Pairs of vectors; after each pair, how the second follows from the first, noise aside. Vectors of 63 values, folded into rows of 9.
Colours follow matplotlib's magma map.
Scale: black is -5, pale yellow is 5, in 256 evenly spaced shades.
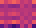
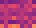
negated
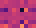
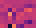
wrapped around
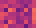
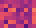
copied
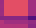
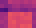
reversed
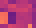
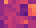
reversed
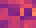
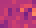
partly zeroed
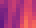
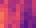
negated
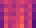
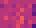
partly zeroed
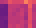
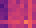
wrapped around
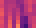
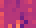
partly zeroed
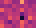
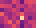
negated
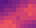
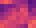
wrapped around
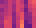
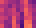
negated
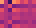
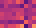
reversed
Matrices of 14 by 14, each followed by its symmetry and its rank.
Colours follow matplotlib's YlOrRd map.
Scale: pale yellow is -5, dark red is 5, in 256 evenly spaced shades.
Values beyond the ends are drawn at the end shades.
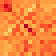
symmetric, rank three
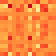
neither, rank two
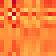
neither, rank two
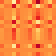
neither, rank one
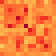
symmetric, rank three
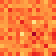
symmetric, rank three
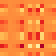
neither, rank one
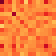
symmetric, rank three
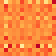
neither, rank two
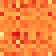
neither, rank three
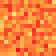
neither, full rank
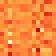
neither, rank three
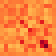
symmetric, rank three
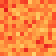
neither, full rank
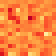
neither, rank three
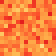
neither, full rank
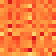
neither, rank three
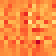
neither, rank three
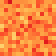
neither, full rank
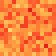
neither, full rank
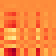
neither, rank one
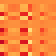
neither, rank one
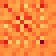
symmetric, rank three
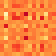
neither, rank two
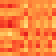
neither, rank two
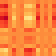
neither, rank one
